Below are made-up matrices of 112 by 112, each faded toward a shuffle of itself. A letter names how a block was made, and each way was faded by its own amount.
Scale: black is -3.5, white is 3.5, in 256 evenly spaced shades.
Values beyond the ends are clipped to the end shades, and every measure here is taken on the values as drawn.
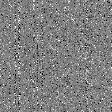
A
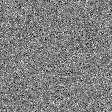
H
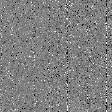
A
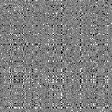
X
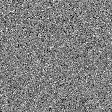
H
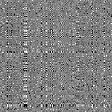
X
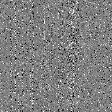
A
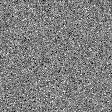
H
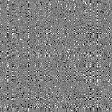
X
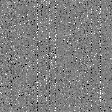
A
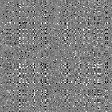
X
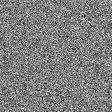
H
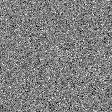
H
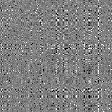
X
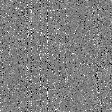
A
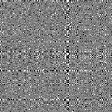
X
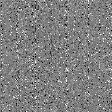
A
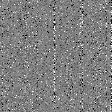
A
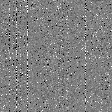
A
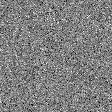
H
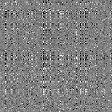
X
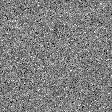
H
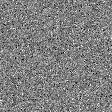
H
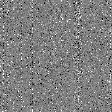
A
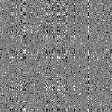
X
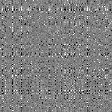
X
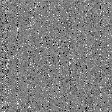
A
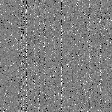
A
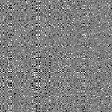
X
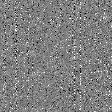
A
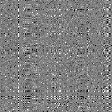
X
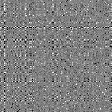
X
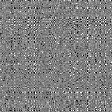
X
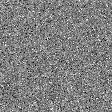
H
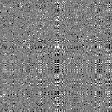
X
